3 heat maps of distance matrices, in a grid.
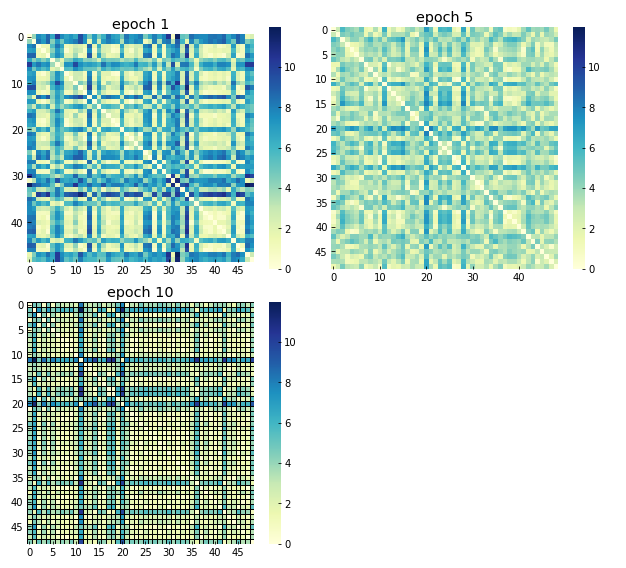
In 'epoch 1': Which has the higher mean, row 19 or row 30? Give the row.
30
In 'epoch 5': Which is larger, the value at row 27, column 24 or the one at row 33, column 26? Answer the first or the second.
the first
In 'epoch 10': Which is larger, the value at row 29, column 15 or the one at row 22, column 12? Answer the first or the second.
the second
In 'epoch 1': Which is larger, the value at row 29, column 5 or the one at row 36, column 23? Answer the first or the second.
the second
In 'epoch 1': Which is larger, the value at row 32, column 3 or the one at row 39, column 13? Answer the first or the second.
the second
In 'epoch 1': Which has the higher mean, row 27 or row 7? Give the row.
7
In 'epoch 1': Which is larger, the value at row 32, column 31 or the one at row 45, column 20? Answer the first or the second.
the first
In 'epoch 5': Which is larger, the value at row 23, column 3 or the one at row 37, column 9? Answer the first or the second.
the first
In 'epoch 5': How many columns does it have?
49
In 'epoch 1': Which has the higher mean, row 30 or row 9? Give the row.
30
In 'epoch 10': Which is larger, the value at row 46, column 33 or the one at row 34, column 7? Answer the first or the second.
the first
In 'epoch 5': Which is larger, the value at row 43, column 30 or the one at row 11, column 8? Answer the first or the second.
the second
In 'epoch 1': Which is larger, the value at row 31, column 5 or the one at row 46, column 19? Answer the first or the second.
the first
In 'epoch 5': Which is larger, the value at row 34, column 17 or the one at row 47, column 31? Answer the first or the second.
the first
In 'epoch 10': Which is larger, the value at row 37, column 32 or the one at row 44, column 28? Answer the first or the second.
the second
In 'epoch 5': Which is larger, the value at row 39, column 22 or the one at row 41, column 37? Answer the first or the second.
the second
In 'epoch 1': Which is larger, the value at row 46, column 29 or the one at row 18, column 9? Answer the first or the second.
the second
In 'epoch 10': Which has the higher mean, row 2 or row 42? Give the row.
42
